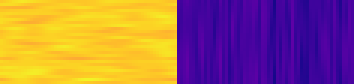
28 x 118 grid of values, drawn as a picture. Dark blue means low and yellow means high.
It is made of 1 by 2 panels. Panel 1,1: very high, streaked across, faint in contrast. Panel 1,2: very low, streaked downward, faint in contrast.
